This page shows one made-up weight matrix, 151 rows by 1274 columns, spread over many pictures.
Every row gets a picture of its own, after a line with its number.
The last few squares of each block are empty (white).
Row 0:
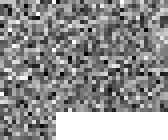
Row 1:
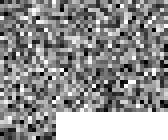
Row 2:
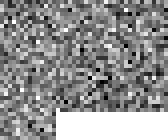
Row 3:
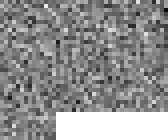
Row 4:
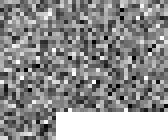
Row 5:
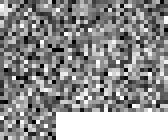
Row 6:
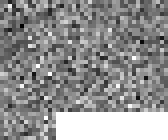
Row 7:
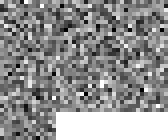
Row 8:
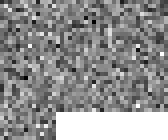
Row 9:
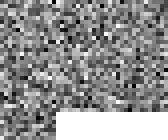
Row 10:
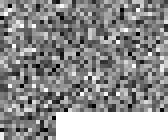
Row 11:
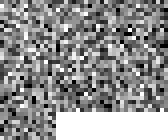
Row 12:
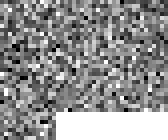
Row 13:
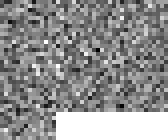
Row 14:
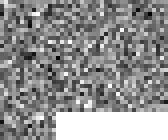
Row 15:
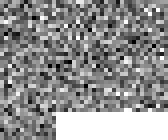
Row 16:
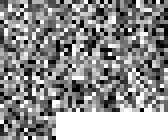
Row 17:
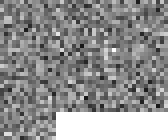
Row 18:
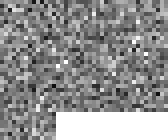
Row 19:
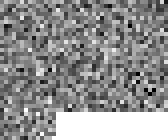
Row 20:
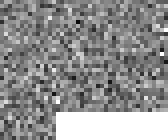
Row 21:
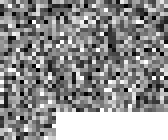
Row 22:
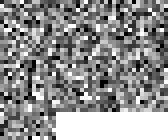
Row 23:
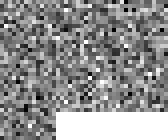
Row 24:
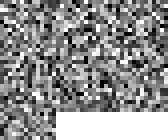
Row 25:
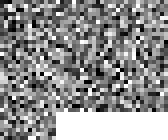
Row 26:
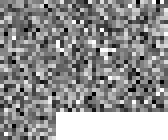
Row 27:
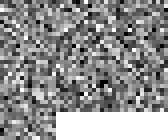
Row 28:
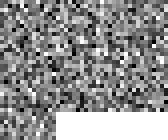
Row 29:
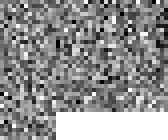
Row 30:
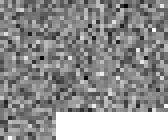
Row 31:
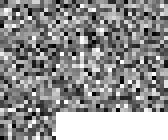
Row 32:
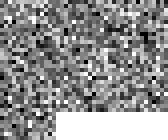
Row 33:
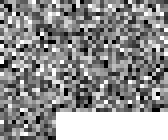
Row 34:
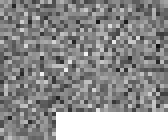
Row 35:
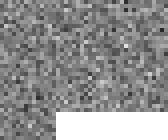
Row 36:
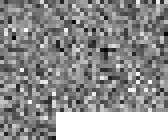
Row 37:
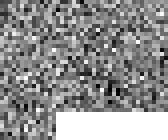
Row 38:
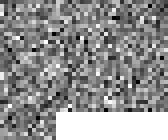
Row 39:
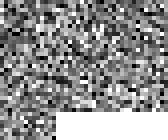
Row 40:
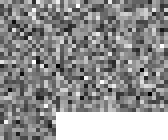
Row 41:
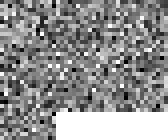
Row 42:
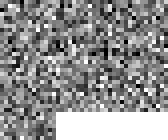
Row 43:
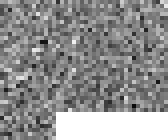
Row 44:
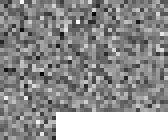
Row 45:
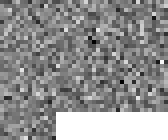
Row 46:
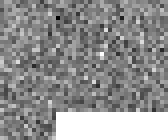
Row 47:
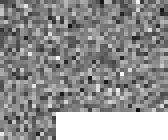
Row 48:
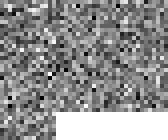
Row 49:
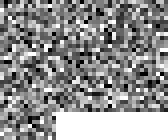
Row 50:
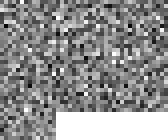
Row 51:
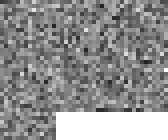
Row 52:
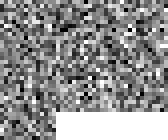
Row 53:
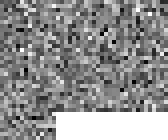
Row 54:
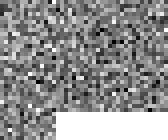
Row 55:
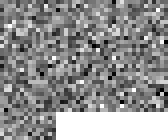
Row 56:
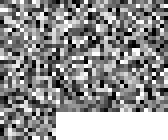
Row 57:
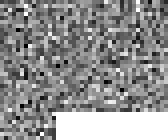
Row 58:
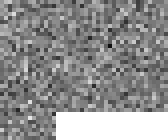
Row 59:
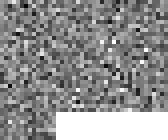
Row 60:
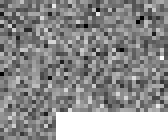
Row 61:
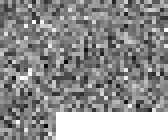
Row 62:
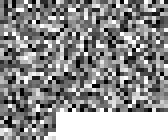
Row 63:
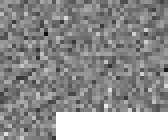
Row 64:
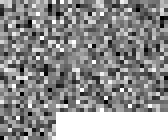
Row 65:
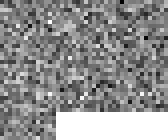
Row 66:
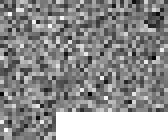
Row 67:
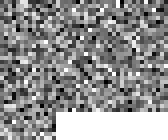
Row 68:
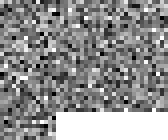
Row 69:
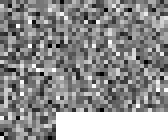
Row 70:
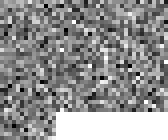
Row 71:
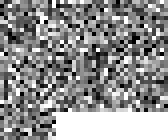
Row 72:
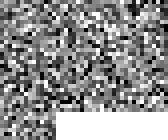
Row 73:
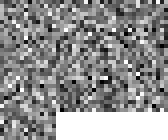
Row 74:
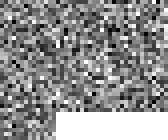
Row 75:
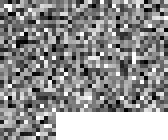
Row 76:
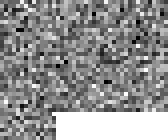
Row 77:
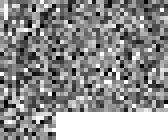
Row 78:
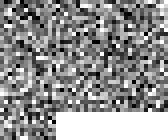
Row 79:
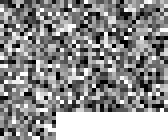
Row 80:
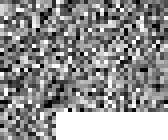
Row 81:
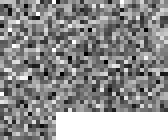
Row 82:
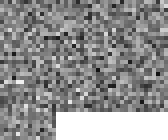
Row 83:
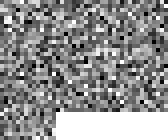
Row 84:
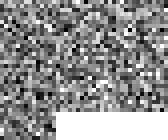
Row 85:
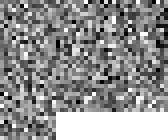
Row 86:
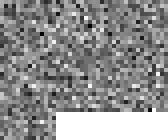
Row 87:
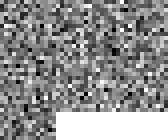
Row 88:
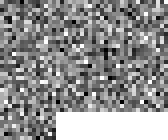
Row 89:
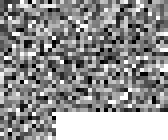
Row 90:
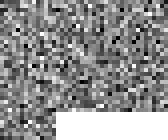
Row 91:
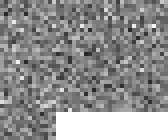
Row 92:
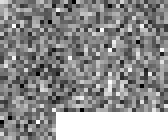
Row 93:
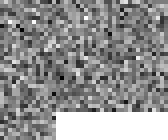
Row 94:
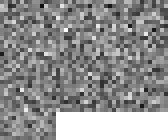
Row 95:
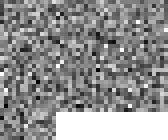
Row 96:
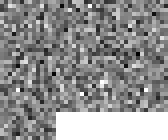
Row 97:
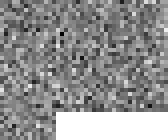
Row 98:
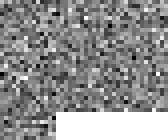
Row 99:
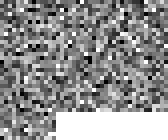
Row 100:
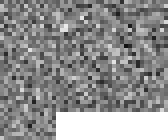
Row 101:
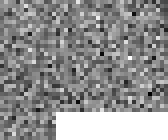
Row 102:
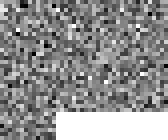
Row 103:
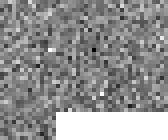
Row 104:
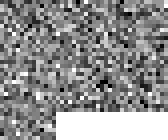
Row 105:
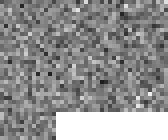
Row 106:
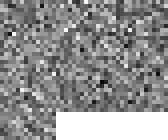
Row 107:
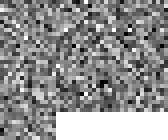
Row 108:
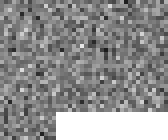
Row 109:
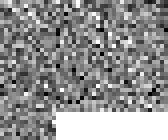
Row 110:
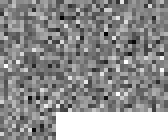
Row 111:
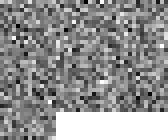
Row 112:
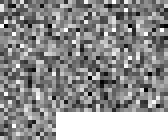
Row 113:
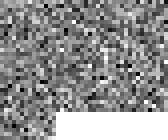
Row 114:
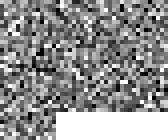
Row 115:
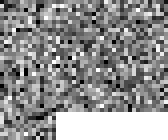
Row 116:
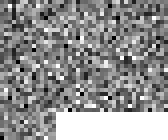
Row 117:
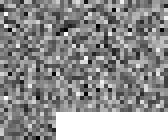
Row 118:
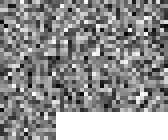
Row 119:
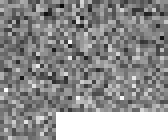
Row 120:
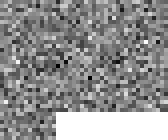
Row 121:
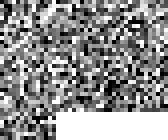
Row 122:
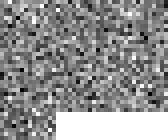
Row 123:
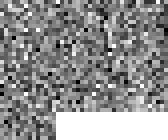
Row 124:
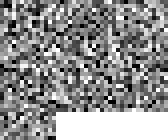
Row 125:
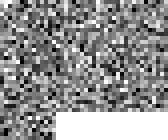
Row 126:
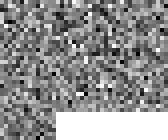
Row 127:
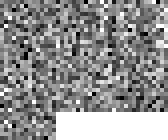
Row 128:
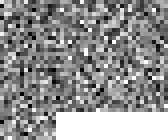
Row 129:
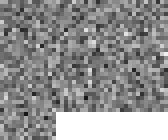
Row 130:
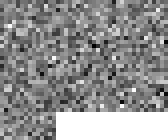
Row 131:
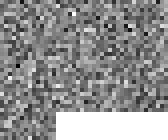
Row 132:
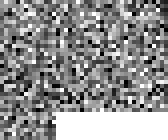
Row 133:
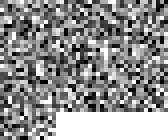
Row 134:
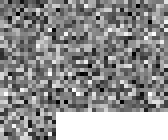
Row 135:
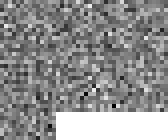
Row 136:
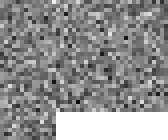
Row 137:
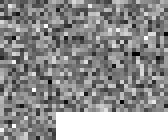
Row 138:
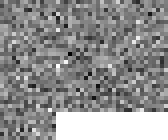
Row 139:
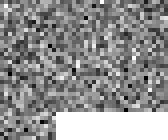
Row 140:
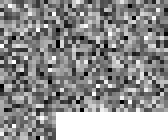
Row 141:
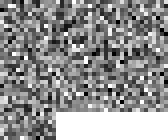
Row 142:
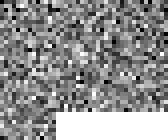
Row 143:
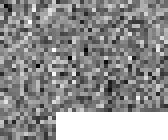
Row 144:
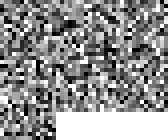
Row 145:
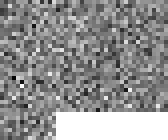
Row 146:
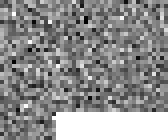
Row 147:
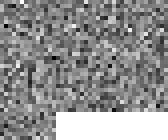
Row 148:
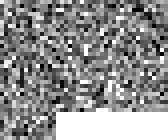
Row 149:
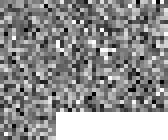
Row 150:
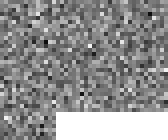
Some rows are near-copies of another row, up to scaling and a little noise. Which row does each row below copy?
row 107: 27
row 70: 113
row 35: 23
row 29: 85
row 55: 130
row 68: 98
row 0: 81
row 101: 132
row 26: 149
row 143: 121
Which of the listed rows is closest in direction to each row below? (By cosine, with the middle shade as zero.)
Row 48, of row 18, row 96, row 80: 96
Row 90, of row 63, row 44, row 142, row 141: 142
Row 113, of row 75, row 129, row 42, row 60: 129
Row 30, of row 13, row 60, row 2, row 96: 13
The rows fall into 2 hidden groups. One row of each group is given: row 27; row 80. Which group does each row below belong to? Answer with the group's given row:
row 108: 27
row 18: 80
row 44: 80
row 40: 27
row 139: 80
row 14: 80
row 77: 80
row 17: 27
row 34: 80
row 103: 80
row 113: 27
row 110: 80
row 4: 80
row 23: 27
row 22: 27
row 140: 27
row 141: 27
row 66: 80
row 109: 27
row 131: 27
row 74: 27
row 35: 27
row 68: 80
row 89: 80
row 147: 27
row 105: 27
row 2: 27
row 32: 27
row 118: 27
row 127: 27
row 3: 27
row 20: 80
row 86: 80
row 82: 27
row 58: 80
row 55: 27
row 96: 27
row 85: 27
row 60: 80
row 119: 80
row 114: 80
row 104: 27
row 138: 80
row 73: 27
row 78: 27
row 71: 80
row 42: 27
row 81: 80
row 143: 80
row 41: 80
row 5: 80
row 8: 80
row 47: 80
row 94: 27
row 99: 80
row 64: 80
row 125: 80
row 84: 27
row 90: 80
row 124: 80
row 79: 27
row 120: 80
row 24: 27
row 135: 27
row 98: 80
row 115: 80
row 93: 80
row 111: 27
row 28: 27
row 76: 80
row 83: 27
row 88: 27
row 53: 80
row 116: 80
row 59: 80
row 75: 80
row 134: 27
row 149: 27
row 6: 80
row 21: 80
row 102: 80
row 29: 27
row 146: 80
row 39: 80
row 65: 27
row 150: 80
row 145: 80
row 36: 27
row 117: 27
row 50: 27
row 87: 27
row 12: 80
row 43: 80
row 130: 27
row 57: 80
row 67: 80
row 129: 27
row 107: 27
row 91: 80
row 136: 27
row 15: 80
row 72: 27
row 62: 80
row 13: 80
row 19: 27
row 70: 27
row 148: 80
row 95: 80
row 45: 27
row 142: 80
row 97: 27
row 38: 80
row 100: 27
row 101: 27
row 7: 27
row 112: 27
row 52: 27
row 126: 27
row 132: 27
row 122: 27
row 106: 27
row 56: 27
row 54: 80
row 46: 80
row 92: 80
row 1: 80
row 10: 80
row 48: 80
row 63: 80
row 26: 27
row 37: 80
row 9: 80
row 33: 80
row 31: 27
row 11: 27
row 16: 27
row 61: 80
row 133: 27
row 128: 80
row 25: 80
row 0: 80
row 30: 80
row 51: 80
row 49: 80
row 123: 27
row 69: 80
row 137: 27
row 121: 80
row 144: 27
